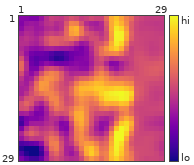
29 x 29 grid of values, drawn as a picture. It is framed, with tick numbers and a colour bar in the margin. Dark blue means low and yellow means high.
Grain: blotchy. Seam: vertical, 80% of the way across, the right part calmer. Odd rows or columns: none.
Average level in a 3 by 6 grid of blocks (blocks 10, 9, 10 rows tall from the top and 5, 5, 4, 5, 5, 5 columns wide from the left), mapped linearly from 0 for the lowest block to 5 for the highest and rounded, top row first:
1 1 2 3 4 2 | 2 3 4 5 4 3 | 0 2 4 3 5 2
